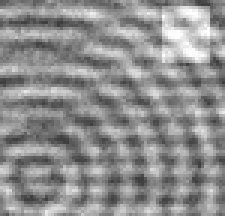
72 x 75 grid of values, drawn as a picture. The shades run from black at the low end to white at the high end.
Neither half mirrors the other. Concentric rings centre on the bottom left. An odd patch, higher than its surroundings, sits in the top right. The top right is the ninth with the highest average. Horizontal stripes repeat 11 times down the table.
